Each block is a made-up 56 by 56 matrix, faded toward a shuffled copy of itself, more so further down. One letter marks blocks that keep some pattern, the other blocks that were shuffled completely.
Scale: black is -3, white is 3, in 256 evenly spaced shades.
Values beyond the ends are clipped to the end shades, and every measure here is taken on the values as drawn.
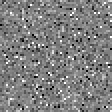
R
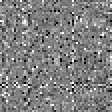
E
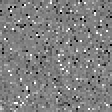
R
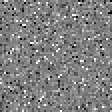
R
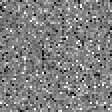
R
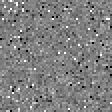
R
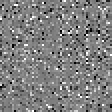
E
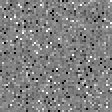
R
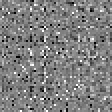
E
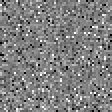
R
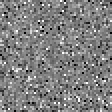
R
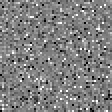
R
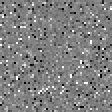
R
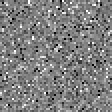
R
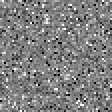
R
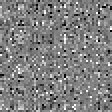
E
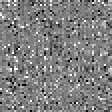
E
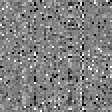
E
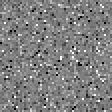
R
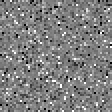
R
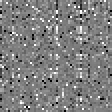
E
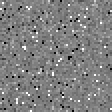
R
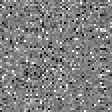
E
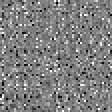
E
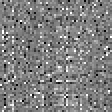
E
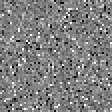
R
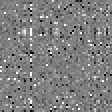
E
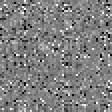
E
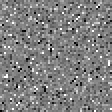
R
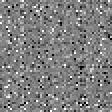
E
